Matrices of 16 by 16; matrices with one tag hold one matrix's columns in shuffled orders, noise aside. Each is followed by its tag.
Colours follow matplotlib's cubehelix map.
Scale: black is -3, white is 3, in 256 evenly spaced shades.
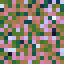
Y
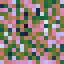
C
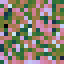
C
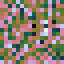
C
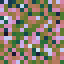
Y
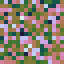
Y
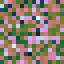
Y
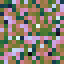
Y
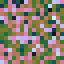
Y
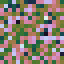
Y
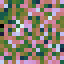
C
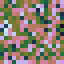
C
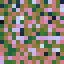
Y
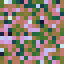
Y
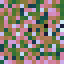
C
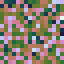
Y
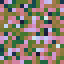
Y
